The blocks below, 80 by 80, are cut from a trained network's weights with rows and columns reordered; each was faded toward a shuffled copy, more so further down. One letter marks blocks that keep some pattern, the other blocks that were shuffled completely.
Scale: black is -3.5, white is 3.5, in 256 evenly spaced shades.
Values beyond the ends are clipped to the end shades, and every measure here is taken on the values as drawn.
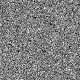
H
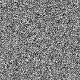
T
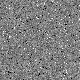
H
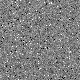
H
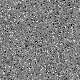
H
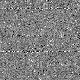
T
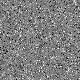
H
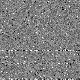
T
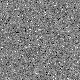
H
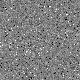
H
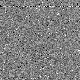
T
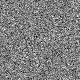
H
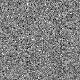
T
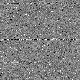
T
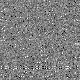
T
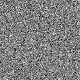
H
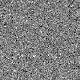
T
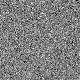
H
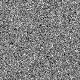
H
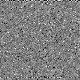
T
